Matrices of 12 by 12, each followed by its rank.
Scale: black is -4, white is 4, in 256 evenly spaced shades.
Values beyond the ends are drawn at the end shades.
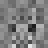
two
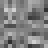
two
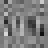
two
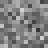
full rank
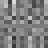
two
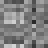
two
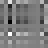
one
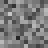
full rank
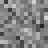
full rank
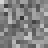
full rank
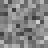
full rank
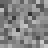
full rank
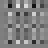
one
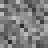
full rank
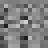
two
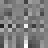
two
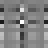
one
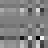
one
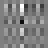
one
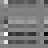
one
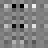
one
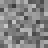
full rank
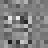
two
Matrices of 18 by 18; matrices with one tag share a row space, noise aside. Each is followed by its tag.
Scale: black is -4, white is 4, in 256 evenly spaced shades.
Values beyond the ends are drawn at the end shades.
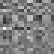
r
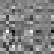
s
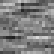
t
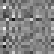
s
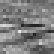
t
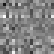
s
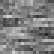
t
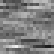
t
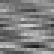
t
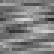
t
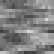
t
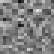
r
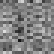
r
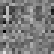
s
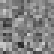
r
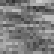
t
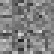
r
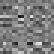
r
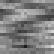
t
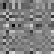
s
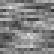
t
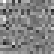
s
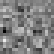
r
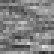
t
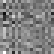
s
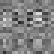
r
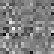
s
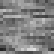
t
